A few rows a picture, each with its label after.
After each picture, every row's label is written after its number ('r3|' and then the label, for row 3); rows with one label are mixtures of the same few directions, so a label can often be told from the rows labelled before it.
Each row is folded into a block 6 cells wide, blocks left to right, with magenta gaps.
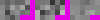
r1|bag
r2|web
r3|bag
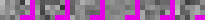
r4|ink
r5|bag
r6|bag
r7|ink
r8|web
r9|bag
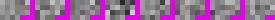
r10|ink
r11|web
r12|ink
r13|web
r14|ink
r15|bag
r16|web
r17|bag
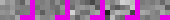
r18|ink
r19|web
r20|web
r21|web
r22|web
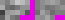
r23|web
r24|bag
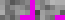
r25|bag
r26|web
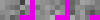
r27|ink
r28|ink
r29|bag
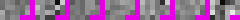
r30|web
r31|ink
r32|ink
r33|web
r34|ink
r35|web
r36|bag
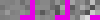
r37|web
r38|web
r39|ink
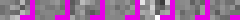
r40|ink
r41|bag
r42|bag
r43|bag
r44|ink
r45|web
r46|bag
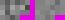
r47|bag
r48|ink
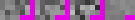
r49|web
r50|bag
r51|bag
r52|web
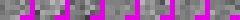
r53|ink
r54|web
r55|ink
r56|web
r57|ink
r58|bag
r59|web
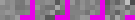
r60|ink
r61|ink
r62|ink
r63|ink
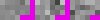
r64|ink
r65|ink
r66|web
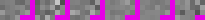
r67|web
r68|ink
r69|web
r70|ink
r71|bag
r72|web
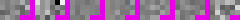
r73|web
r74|ink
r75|bag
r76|ink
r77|ink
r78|web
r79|bag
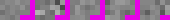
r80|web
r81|web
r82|bag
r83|bag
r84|web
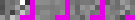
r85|ink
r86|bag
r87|bag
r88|ink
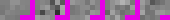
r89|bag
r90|web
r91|ink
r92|bag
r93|bag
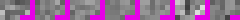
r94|web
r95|ink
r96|web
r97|ink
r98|bag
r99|bag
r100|ink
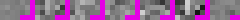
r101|web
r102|bag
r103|bag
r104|bag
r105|web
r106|bag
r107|bag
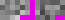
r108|ink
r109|bag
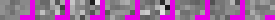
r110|bag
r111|web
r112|ink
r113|web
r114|web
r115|web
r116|ink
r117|bag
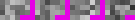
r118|bag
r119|bag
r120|ink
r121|bag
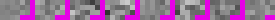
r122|ink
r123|bag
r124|web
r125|web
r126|ink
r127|bag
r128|bag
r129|web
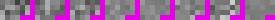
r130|web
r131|bag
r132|web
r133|ink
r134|ink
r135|ink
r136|ink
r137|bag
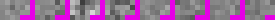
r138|bag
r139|ink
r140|bag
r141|bag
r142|bag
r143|ink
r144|web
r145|ink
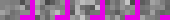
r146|web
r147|bag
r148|bag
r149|ink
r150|bag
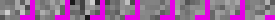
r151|web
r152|web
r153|ink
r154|ink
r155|ink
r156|bag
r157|web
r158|ink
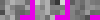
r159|bag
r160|ink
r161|ink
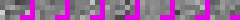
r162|web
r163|web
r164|ink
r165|ink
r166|ink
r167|web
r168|bag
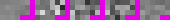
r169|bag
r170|web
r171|web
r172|bag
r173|web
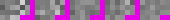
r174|ink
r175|web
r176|bag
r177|ink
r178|ink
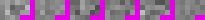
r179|bag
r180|bag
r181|bag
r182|web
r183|web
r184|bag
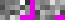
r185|ink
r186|web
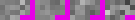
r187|ink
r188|ink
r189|bag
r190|web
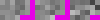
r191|ink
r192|ink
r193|web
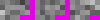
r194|web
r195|bag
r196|web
